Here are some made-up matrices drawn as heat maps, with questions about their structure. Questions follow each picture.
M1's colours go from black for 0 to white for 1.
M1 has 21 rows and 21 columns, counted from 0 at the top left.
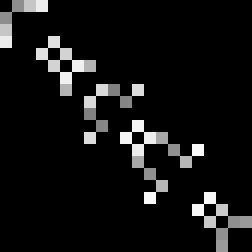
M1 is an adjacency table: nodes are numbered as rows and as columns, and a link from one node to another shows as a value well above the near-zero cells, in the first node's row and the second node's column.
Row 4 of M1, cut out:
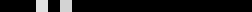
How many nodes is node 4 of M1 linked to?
2
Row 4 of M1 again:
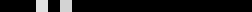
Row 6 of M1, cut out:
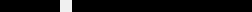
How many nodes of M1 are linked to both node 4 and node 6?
1
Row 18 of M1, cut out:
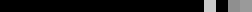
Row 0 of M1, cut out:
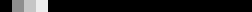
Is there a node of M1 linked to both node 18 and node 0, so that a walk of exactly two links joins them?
no
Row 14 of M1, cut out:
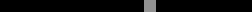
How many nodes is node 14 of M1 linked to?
1
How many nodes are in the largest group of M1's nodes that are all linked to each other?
2
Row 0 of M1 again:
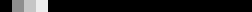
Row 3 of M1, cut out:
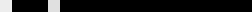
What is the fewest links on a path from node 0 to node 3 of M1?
1
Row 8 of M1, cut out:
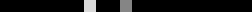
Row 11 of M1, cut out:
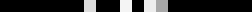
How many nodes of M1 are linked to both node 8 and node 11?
2
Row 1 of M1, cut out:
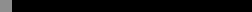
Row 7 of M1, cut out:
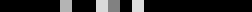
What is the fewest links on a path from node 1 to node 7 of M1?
5
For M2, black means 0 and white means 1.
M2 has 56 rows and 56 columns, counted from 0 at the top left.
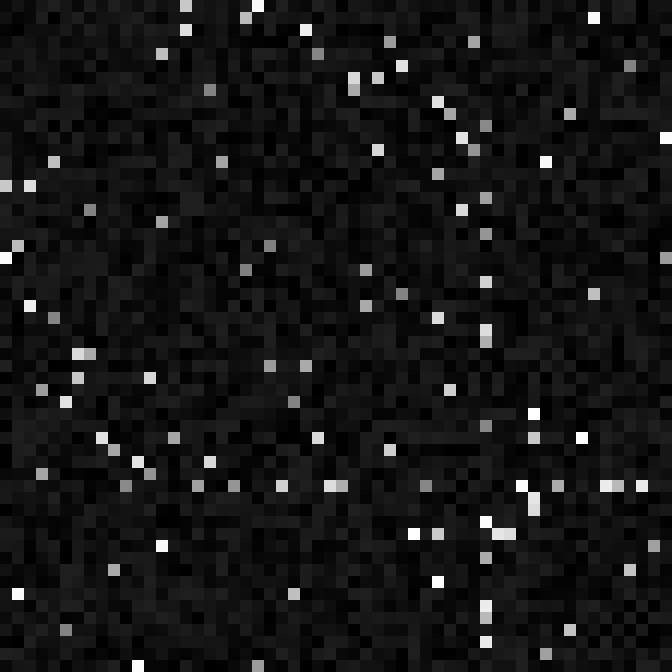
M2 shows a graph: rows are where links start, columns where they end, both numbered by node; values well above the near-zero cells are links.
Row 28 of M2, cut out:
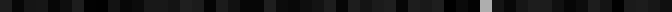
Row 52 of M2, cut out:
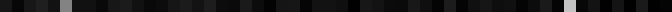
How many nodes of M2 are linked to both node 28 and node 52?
0
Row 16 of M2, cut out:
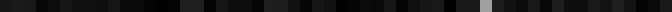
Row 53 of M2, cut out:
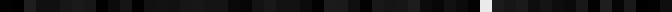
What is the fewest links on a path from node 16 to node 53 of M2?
2
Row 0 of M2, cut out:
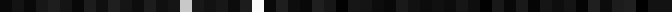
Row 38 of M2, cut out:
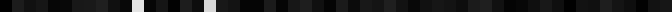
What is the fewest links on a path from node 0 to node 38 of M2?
4
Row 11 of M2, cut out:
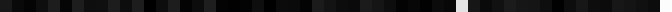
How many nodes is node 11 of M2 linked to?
2
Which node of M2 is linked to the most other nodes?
node 40
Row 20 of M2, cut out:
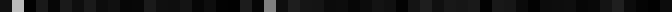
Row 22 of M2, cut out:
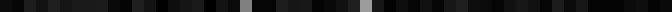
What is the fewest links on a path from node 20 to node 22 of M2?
1
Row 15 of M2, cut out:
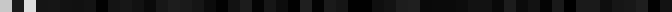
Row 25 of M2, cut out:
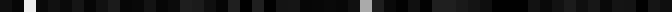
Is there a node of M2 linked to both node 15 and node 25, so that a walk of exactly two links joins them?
yes
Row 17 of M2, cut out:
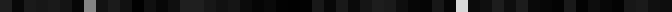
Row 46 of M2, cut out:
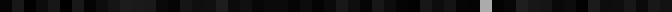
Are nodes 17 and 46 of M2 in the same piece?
no
